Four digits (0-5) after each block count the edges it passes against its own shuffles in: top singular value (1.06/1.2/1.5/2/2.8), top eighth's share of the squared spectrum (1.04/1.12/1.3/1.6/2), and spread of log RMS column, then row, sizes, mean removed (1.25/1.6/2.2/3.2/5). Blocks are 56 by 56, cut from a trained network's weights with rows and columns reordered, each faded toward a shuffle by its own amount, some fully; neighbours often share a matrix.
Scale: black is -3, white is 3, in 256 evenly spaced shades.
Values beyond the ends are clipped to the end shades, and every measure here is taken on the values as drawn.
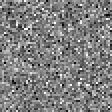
2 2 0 0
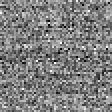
2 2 0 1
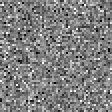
0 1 0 0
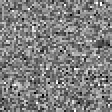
0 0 0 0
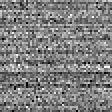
4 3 1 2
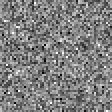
0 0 0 0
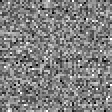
1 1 0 0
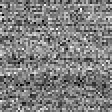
3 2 0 0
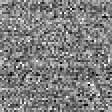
2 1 0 0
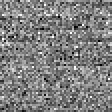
2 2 0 0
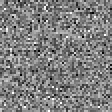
0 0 0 0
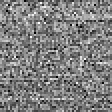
2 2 0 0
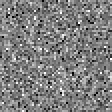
0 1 0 0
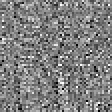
3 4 2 3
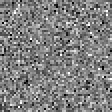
2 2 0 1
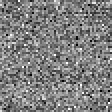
1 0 0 0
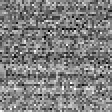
3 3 0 1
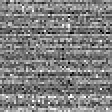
4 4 1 2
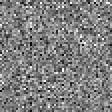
3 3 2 1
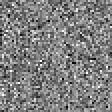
2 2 1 0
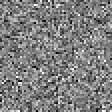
2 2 1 1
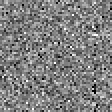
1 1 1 0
